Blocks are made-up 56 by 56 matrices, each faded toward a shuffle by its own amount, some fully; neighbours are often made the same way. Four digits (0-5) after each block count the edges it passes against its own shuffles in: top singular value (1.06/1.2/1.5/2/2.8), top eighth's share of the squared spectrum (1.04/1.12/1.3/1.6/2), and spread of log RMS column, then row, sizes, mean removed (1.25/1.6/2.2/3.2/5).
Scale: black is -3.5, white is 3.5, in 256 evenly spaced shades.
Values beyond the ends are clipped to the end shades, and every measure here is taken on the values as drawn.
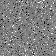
0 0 0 0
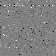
3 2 0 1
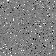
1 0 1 0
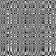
5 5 4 4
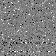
2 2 0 1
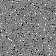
1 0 0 0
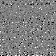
3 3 1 2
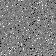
0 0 0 0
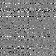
4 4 1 3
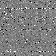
3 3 0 2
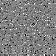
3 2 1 1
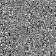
1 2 3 0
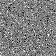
0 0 0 0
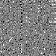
3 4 2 1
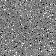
2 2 0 0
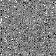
3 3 2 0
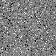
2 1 0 0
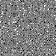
3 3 1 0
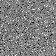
1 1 0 0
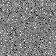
2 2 1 0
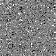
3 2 1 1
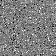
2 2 0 0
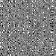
4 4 3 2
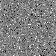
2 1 0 0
